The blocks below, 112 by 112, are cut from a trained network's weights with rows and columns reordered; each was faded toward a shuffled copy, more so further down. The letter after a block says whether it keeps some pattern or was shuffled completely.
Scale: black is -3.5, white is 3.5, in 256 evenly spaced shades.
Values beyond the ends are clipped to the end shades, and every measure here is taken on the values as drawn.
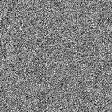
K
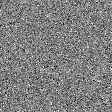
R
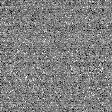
K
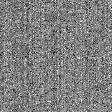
K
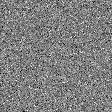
R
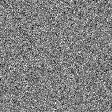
K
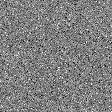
R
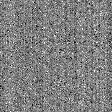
K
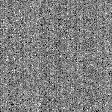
K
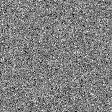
R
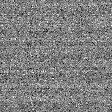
K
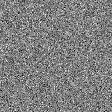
K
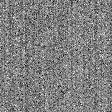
K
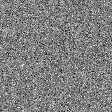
R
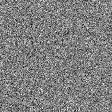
K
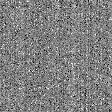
K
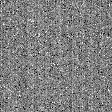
K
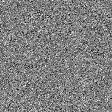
K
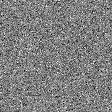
R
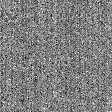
K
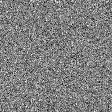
K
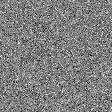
R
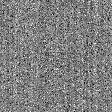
K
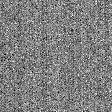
K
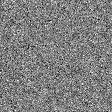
R
